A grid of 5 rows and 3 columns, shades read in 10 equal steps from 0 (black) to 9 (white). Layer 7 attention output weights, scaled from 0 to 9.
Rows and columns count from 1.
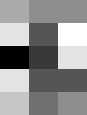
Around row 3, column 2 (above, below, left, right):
3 3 0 8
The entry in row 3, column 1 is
0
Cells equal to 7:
1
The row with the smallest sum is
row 3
